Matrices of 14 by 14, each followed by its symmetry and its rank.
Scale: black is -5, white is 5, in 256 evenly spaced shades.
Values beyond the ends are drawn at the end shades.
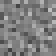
antisymmetric, full rank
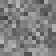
antisymmetric, full rank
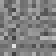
neither, rank three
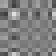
symmetric, rank one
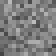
neither, full rank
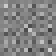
symmetric, rank three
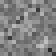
symmetric, full rank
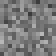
neither, full rank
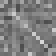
symmetric, full rank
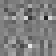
neither, rank three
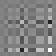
symmetric, rank one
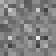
symmetric, rank three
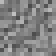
symmetric, full rank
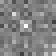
symmetric, rank three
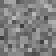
neither, full rank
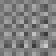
symmetric, rank one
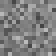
antisymmetric, full rank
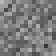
symmetric, full rank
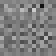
neither, rank three
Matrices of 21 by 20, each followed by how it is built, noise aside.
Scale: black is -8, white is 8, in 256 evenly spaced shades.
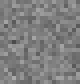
noise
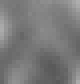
smooth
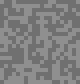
noise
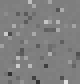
sparse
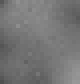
smooth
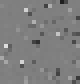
sparse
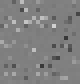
sparse
